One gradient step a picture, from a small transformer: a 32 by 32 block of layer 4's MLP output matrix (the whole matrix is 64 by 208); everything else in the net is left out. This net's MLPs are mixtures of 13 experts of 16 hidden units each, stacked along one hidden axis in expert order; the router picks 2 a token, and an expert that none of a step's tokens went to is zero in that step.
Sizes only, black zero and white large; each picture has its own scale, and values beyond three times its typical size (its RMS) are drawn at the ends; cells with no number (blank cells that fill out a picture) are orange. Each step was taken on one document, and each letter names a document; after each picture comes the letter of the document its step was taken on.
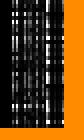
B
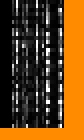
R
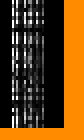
B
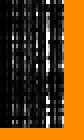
B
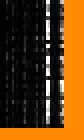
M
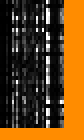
M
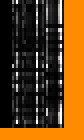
R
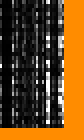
R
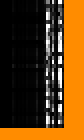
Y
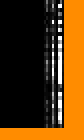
Y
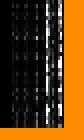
Y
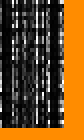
M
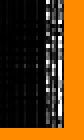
Y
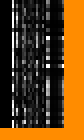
B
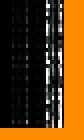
Y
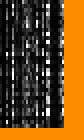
M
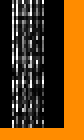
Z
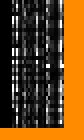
R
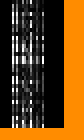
Z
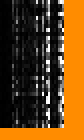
R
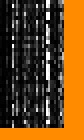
M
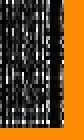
M
